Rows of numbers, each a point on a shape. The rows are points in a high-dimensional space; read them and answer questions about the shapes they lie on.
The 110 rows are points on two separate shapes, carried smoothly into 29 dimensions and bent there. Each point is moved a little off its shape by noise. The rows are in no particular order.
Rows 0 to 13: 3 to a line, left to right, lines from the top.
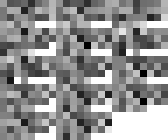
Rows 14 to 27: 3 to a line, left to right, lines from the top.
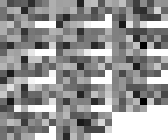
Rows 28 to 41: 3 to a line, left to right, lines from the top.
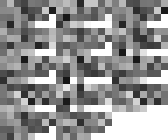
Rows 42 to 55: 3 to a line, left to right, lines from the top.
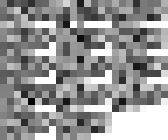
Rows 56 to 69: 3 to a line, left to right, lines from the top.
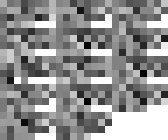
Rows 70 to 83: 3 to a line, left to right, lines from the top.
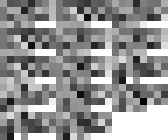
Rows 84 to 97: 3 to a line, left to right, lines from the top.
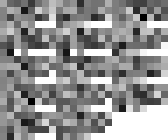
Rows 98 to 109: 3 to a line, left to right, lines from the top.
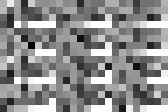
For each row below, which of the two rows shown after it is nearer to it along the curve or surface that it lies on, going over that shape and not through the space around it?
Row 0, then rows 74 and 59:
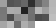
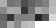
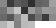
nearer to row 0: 59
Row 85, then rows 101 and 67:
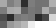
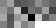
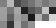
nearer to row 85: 67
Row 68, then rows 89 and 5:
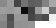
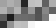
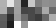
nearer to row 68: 5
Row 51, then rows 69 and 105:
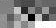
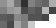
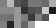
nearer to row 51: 105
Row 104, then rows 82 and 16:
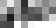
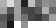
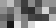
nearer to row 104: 82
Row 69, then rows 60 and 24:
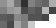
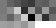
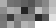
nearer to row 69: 24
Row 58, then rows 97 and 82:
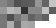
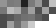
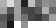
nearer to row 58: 97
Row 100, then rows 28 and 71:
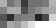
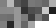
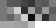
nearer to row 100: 28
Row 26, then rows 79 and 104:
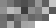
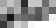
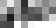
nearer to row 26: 79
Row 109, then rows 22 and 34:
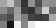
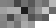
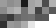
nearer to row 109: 22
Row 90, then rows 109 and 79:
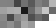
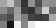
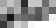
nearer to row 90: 109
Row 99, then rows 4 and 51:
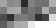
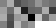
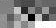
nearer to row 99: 4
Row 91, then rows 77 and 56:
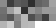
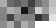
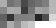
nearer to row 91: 77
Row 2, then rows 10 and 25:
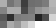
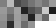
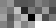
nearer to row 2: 10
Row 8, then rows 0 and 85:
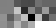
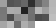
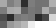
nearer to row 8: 0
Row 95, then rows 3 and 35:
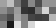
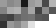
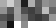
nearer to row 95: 35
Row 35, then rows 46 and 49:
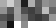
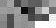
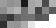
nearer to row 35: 46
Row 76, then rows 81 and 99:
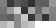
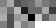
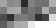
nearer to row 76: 81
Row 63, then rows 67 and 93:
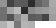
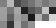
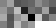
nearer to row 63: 93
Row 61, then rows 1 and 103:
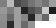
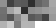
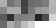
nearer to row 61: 103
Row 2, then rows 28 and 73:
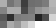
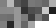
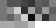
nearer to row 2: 28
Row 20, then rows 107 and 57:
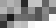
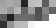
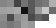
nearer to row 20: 107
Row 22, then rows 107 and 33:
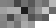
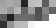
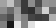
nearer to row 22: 33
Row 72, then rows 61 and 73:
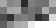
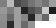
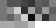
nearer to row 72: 61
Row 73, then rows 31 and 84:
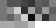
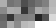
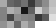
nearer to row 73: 84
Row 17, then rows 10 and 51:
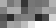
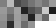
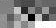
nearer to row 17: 10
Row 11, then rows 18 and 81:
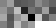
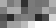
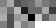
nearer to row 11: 81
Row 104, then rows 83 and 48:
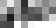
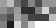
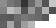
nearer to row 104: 83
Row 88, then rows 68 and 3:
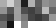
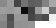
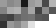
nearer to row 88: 68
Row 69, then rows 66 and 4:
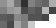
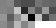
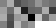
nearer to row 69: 4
